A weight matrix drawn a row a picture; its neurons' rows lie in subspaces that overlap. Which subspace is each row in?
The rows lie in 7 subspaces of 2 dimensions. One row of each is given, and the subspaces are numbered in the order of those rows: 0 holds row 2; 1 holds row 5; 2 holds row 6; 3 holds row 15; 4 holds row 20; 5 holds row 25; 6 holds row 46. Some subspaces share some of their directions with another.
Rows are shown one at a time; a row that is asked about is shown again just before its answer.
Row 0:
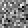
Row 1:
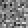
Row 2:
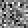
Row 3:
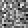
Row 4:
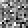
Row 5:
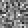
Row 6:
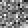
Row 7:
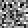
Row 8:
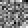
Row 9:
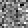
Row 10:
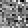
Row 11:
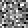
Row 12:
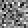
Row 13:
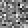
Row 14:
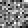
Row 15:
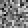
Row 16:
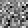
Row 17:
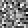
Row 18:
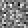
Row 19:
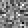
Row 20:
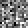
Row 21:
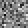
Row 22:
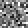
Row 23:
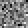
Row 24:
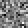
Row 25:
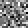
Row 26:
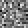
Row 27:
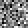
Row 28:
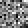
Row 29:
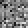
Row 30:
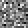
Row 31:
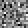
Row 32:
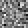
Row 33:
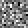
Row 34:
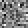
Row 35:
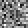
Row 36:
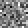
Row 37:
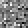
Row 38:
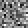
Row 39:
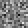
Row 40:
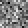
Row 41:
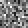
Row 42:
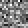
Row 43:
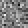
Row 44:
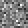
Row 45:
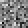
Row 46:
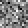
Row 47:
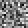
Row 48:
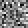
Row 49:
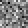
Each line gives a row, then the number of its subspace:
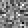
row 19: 1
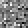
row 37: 4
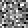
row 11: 6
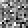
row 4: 4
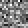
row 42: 3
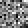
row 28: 2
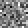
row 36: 5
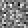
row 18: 0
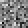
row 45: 4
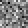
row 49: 6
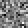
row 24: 1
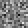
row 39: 1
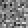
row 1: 4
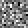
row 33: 0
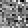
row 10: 0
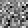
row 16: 5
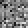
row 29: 4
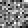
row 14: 2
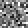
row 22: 5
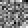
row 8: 2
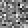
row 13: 2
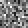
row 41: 6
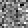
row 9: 6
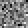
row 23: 2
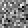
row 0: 5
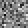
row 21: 5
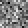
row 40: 6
